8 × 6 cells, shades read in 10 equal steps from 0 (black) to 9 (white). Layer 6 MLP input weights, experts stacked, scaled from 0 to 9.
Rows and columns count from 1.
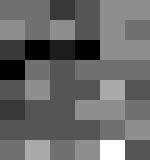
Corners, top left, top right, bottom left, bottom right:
4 5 4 3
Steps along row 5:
up down same up down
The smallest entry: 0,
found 3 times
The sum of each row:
23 26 13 19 23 22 21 31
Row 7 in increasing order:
3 3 3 3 4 5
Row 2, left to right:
5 4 5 3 5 4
